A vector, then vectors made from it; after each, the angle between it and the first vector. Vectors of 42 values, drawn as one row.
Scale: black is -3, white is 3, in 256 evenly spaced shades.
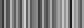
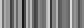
partly opposed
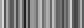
nearly opposite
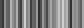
nearly parallel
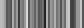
orthogonal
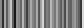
partly aligned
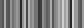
nearly parallel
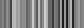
partly opposed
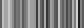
orthogonal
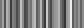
partly opposed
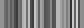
partly aligned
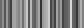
partly opposed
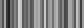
orthogonal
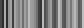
partly aligned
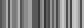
partly aligned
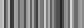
partly opposed
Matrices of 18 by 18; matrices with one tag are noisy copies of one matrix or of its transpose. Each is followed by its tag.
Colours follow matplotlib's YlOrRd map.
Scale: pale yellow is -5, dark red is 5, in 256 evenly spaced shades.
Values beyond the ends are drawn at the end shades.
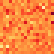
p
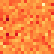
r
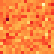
r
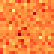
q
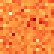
q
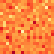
p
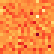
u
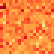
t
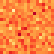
q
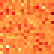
p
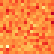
p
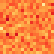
r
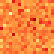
q
